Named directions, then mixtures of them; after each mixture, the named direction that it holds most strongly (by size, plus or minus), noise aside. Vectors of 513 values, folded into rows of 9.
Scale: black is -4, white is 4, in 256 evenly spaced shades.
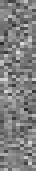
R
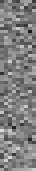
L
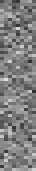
L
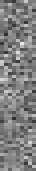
R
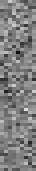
R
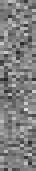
R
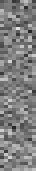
L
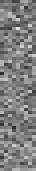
L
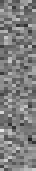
L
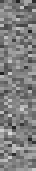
L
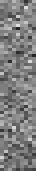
L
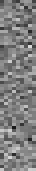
L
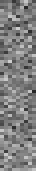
L
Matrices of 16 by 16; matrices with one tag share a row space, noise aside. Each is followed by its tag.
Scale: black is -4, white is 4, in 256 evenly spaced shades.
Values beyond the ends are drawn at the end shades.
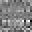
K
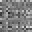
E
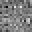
K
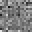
E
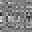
E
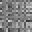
E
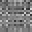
K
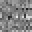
E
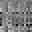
E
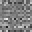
K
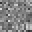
E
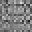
K
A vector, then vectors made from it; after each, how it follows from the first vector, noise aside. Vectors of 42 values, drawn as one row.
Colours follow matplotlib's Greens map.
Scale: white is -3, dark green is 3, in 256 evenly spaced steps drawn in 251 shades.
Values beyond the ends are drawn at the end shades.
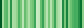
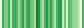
negated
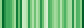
reversed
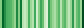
reversed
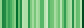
reversed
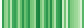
negated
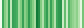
negated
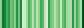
reversed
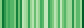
reversed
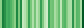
reversed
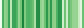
negated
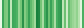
negated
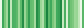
negated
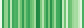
negated
